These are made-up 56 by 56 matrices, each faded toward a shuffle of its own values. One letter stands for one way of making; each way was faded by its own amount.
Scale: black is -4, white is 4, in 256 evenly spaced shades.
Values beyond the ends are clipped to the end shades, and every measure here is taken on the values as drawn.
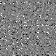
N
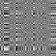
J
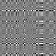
J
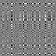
J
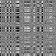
J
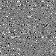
N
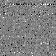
N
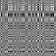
J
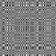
J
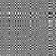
J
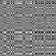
J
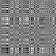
J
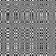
J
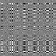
J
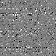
N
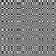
J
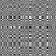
J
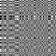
J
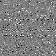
N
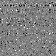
N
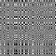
J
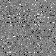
N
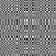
J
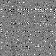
N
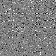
N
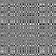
J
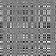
J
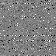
N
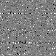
N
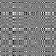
J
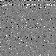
N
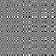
J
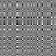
J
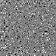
N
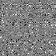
N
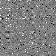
N
